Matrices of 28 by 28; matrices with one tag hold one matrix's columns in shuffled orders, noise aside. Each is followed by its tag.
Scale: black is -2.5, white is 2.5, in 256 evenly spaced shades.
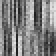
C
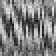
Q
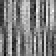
C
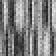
C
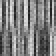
C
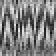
Q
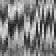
Q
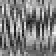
Q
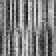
C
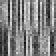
C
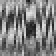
Q
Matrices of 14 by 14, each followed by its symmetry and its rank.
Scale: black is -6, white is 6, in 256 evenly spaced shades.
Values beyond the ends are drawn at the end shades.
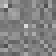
symmetric, rank three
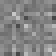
symmetric, rank three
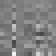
neither, rank two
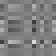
neither, rank one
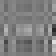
neither, rank one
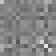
symmetric, rank three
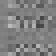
neither, rank two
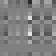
neither, rank one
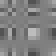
symmetric, rank one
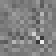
symmetric, rank three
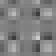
symmetric, rank one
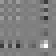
symmetric, rank one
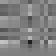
neither, rank one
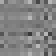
neither, rank two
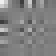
symmetric, rank one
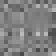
neither, rank two
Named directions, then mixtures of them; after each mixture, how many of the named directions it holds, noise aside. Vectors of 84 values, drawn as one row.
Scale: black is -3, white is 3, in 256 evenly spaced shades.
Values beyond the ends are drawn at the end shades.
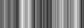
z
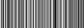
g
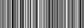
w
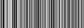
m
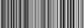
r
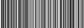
two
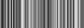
two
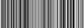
one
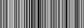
three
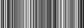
three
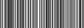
two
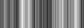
one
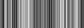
three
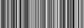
two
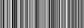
two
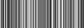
three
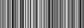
one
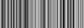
one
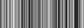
three
